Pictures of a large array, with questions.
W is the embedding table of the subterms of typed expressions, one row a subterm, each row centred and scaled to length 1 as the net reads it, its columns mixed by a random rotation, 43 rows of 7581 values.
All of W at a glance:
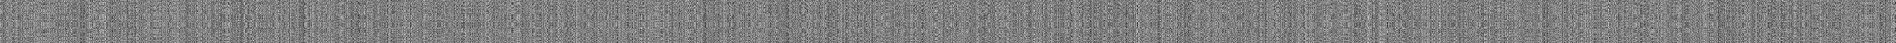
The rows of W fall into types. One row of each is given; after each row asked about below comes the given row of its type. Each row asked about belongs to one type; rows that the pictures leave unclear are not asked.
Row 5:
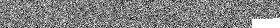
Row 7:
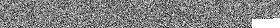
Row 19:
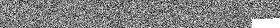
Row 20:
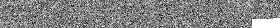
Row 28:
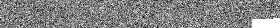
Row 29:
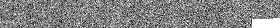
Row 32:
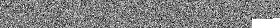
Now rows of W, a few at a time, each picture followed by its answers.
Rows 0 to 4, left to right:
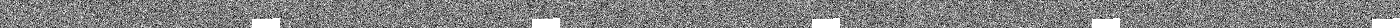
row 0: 19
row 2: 20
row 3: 28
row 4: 32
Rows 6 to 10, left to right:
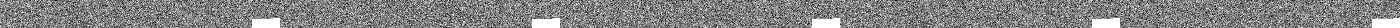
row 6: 20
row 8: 32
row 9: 20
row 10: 5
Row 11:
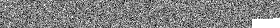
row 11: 5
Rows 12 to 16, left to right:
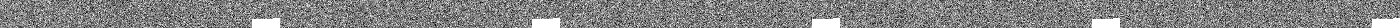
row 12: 7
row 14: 32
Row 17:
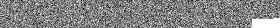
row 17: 32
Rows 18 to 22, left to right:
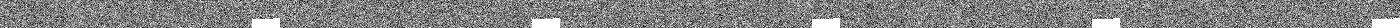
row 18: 28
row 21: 29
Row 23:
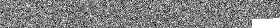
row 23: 5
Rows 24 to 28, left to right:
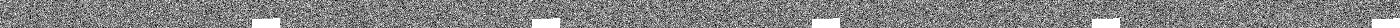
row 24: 29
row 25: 20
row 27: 5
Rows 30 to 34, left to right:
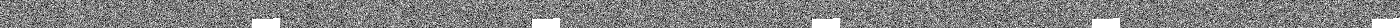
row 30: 32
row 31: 29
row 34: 5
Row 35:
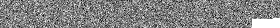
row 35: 32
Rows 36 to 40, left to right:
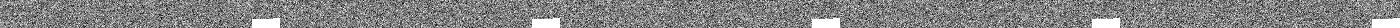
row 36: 20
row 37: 19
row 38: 28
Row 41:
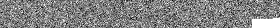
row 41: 5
